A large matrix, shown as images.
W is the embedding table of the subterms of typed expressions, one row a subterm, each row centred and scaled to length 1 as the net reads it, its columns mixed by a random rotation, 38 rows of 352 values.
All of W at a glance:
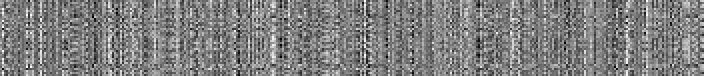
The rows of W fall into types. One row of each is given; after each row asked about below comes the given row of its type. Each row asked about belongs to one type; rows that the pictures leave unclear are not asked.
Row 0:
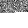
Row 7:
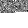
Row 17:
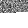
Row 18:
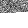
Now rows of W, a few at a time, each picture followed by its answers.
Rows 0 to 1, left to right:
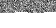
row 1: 17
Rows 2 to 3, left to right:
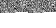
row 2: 18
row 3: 0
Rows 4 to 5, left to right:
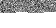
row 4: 17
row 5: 18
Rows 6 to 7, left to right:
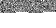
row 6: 17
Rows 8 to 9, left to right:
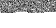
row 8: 7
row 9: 0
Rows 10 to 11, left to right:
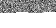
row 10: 17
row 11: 0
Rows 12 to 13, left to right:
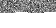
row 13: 17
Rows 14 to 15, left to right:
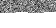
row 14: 0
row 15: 18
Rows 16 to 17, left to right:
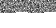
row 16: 7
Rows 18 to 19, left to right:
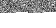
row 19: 0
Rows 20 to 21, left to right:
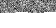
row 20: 18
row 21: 17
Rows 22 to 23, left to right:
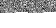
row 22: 0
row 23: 18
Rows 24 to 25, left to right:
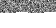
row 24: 17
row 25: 17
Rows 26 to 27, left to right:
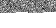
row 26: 18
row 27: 18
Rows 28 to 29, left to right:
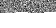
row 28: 0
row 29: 17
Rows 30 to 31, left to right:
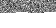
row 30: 18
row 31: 17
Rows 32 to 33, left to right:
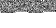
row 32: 7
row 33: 7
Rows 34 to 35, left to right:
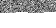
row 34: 0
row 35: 18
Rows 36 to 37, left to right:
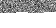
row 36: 17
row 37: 18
